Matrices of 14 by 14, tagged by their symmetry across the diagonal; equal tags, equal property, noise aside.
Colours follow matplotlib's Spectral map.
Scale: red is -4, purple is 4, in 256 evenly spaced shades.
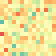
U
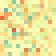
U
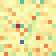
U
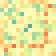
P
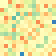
P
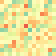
P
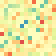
P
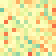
U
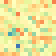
U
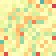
P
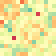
P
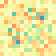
P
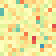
U
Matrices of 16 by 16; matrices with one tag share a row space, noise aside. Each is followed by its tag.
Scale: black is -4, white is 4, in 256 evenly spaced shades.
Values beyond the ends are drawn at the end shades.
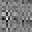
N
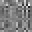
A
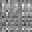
N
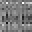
N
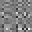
A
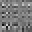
N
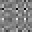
A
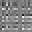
N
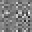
A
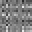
N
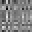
N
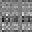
N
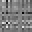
N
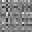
N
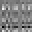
N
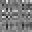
N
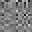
A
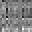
N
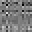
N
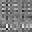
N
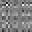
N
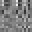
A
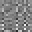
A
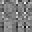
A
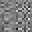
A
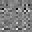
A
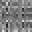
N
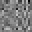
A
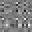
A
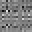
N
